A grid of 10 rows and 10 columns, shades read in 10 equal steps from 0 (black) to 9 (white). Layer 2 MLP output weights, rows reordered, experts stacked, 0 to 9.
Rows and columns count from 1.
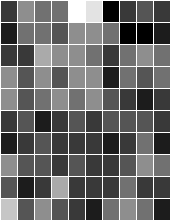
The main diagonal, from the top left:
2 4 6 3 4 2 1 3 2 1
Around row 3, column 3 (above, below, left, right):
4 5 2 5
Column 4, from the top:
4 3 5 3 5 2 2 2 6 3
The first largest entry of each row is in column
5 5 3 1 1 2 9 1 4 1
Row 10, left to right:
7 3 5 3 2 1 4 5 4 1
